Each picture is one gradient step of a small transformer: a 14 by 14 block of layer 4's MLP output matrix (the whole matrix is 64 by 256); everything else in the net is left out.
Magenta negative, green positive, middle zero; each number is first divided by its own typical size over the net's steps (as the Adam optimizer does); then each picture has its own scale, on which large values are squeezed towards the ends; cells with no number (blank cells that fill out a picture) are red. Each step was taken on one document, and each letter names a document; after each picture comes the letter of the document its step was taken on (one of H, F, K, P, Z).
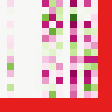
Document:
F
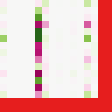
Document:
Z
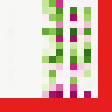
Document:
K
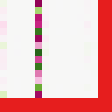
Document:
Z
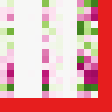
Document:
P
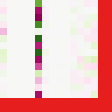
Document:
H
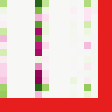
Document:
H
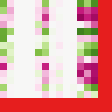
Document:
P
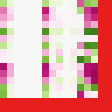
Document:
P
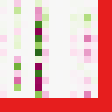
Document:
H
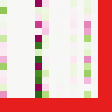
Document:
Z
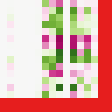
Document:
K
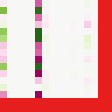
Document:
Z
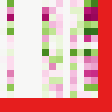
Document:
F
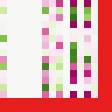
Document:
F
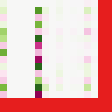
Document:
H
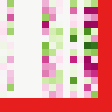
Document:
F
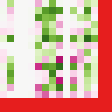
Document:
K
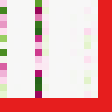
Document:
H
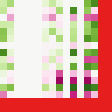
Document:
F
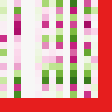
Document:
F
